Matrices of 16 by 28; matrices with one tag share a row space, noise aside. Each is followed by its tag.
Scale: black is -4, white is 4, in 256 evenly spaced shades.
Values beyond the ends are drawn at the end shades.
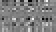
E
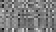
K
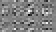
E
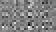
E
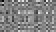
K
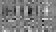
E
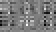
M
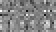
M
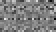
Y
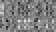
K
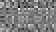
K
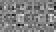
Y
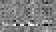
E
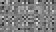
K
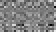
Y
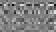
Y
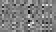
E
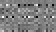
K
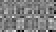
Y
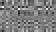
K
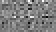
E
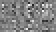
E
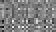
K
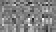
E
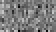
K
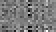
E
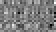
Y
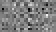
E
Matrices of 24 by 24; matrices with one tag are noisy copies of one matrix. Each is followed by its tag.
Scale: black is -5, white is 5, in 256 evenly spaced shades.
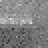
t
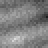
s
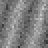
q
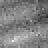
s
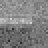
t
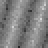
q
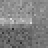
t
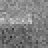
t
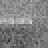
t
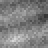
s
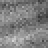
s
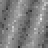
q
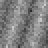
q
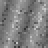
q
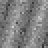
q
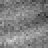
s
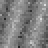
q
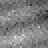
s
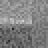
t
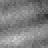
s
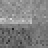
t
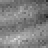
s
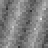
q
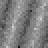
q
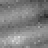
s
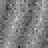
q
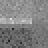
t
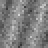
q
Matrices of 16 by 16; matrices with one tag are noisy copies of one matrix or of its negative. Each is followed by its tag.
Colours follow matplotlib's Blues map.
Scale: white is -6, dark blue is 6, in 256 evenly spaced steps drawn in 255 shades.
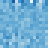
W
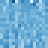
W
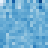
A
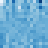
A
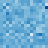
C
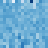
W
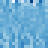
W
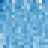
A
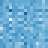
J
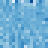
W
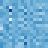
J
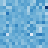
C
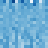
W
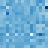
C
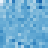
A
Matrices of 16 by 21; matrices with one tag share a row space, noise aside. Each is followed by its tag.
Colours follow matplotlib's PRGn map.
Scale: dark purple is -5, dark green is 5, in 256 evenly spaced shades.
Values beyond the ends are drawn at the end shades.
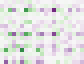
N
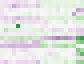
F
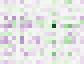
N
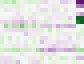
F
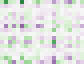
N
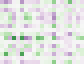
N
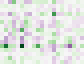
N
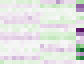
F
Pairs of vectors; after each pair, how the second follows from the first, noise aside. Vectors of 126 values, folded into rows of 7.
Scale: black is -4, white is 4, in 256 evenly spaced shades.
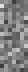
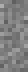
shrunk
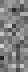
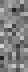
copied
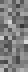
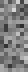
wrapped around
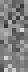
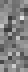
shuffled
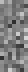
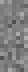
shrunk
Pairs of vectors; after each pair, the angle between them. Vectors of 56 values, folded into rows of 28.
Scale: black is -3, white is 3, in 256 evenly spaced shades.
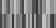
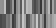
orthogonal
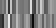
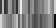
orthogonal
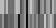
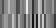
partly opposed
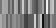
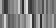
partly opposed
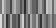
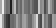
partly aligned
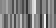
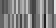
nearly opposite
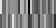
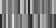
nearly parallel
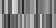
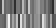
partly opposed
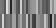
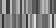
nearly opposite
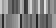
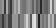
orthogonal
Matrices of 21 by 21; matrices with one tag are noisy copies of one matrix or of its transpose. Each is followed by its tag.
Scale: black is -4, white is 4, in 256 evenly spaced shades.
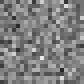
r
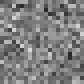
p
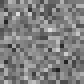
p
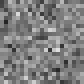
p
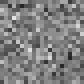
p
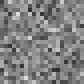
p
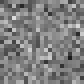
p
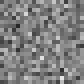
r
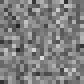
r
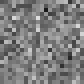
p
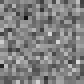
r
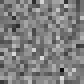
r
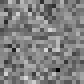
p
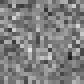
p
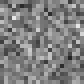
p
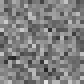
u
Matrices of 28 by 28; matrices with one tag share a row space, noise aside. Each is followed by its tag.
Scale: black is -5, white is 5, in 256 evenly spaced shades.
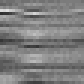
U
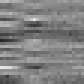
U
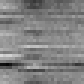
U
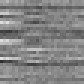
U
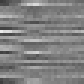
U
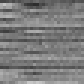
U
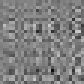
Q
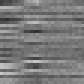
U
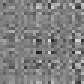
Q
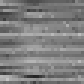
U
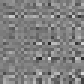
Q
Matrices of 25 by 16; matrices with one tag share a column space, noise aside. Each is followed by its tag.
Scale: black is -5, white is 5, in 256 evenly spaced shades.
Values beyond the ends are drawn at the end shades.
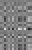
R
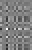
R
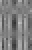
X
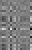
R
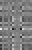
R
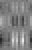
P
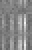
X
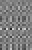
R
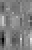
P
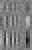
P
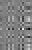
R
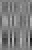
P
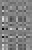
R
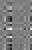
R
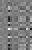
R
